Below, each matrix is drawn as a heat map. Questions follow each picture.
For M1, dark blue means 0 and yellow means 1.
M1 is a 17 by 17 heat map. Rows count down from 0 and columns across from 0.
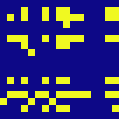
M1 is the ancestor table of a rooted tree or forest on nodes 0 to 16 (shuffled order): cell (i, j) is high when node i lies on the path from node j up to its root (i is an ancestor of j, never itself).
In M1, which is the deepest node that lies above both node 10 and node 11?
2
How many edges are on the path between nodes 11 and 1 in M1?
1
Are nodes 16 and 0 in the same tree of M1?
no
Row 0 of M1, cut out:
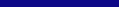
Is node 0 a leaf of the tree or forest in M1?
yes
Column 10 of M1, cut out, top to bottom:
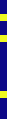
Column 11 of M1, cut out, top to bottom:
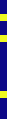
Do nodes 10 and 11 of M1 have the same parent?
yes
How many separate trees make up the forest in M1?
2
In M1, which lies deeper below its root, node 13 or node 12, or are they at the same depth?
node 12
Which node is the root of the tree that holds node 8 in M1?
13
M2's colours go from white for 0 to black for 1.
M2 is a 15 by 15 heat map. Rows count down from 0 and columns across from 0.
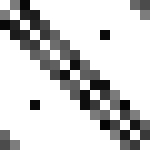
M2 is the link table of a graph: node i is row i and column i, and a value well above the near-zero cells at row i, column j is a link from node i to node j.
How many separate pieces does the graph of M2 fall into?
1
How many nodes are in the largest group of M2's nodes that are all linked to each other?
3
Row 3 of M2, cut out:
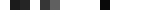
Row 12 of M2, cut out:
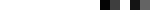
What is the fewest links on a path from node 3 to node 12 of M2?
2
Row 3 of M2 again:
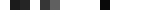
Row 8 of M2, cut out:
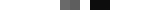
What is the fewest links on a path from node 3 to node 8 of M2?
2
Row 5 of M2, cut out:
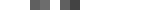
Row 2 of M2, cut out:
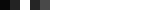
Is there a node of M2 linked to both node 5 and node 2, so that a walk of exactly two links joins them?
yes
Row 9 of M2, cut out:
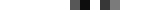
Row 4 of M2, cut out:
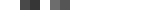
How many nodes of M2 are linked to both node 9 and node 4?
0
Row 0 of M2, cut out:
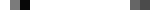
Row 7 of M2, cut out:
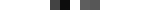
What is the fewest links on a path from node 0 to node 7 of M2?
4
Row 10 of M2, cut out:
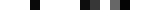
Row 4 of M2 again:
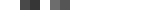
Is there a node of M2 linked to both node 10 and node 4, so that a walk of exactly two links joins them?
yes
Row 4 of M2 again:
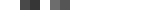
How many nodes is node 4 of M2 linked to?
4
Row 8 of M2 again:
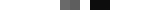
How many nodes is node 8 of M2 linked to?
4
